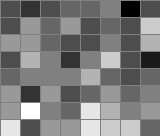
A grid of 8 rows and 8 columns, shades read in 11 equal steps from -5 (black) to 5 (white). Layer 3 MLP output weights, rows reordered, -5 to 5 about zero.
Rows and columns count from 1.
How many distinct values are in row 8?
5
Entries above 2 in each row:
0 1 0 1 0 0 2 4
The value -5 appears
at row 1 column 7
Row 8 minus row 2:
6 -3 2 0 6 4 5 -4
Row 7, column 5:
4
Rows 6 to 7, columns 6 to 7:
1 -1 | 2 0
